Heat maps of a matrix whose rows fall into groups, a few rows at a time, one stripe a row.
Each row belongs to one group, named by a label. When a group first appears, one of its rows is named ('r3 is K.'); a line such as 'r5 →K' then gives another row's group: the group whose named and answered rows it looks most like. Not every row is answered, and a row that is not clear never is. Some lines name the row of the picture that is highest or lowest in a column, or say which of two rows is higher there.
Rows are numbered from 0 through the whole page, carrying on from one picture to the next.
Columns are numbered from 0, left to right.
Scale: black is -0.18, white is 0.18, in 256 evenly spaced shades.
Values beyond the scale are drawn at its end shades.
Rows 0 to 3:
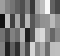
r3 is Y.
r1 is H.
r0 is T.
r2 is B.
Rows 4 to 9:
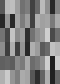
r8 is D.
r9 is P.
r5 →H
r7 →Y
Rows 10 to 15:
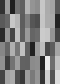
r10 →H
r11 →T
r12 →H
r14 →D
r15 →D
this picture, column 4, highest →13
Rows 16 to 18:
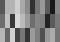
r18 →Y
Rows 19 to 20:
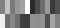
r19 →P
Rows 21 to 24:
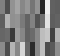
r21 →D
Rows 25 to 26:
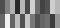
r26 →P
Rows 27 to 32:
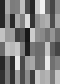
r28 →H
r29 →Y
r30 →T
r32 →H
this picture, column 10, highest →29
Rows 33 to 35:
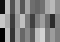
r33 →H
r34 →P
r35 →H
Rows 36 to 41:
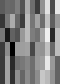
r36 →D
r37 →D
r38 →D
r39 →H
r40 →H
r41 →H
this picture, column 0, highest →38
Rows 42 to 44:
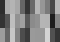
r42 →B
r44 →T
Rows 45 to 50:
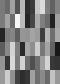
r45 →B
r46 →B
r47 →D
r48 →T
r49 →T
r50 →Y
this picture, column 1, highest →50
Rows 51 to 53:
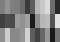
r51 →T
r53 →P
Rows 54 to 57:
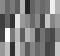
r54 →Y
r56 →P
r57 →P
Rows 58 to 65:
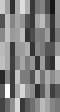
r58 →P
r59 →B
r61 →P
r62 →P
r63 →H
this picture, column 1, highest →64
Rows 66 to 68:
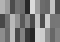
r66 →Y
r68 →B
